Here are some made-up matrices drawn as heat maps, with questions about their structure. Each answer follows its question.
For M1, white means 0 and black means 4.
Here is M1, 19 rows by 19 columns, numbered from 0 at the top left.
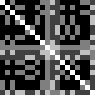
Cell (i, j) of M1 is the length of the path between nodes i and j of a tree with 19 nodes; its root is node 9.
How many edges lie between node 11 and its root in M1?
1
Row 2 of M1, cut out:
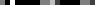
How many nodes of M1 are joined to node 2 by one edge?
1
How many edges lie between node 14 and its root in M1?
2
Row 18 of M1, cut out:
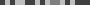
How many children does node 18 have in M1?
6
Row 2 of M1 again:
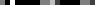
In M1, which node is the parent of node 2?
10
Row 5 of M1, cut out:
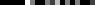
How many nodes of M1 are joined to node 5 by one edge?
1
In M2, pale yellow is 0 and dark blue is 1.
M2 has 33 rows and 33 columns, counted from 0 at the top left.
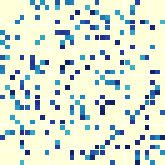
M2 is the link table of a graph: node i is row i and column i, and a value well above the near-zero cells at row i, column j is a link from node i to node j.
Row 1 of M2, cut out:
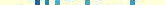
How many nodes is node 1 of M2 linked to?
5
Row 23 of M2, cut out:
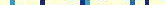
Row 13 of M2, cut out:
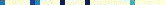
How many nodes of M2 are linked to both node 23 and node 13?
2
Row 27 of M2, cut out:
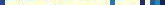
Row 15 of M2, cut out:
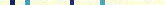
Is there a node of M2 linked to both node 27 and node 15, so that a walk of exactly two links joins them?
no
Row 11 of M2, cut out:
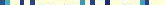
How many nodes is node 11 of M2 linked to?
9
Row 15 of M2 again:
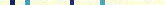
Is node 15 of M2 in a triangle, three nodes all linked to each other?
no
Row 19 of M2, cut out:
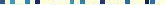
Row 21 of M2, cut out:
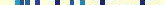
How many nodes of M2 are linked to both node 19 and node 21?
5
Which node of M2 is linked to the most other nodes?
node 14
